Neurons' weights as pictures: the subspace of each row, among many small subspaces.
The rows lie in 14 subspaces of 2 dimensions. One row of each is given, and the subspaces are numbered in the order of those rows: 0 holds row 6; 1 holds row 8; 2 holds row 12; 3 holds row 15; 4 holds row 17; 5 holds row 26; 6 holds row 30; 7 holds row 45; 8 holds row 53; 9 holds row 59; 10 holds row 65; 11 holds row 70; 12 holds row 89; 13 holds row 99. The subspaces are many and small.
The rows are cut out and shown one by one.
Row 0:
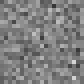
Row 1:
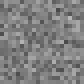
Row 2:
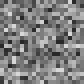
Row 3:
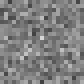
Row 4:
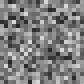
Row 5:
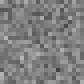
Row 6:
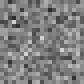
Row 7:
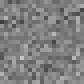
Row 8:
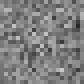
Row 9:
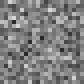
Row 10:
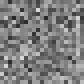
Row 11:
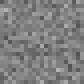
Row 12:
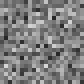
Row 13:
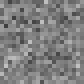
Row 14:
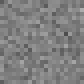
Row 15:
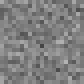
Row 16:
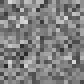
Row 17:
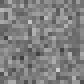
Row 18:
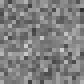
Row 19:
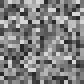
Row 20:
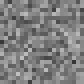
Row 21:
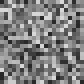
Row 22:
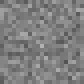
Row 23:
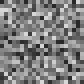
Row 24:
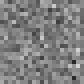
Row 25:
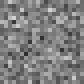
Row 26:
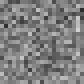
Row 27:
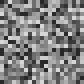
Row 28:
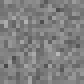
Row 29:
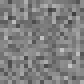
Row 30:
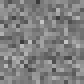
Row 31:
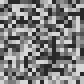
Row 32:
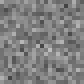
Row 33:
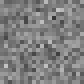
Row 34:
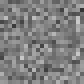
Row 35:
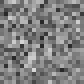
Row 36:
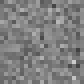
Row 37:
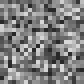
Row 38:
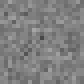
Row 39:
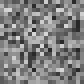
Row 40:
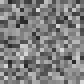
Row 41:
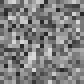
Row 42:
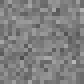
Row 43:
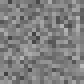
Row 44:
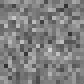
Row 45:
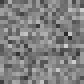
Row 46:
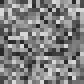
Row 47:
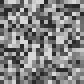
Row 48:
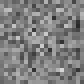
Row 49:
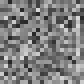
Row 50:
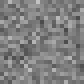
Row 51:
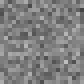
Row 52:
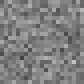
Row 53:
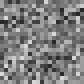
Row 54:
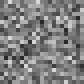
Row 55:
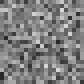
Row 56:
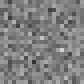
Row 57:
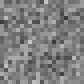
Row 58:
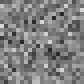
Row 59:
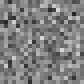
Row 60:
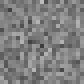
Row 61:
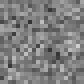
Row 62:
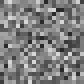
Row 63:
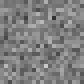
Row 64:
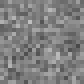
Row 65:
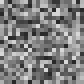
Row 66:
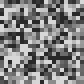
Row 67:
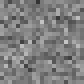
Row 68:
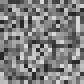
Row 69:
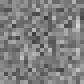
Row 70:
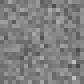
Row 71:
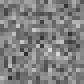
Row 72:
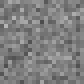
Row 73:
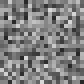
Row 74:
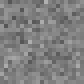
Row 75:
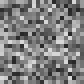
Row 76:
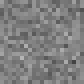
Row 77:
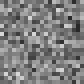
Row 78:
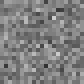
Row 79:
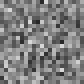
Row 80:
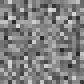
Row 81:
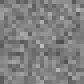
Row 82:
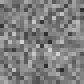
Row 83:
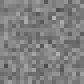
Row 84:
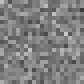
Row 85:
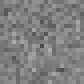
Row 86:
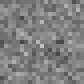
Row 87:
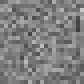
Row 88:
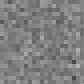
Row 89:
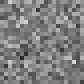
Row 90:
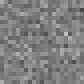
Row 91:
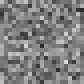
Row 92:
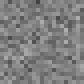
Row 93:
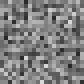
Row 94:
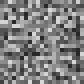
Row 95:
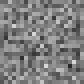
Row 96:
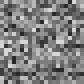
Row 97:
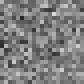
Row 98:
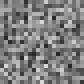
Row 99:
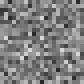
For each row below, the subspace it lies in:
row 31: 5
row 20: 10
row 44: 0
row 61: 4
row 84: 7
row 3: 13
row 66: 5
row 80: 9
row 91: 3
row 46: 10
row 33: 2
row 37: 4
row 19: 1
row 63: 2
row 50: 6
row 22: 3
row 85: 12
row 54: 6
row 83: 2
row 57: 8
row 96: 7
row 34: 8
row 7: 8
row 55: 4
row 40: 12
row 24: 11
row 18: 3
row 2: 7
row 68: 8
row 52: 10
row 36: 11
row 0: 11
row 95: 0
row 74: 5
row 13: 5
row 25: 0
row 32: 13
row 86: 3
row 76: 10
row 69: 1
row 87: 5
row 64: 4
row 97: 7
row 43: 6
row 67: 6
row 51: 3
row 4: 0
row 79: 8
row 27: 7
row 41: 12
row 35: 12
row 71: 13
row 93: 9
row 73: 9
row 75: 10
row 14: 7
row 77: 6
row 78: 2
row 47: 12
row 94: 0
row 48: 1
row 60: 8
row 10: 1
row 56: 2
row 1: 6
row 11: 13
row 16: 12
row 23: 13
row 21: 4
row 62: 2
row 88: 11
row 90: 7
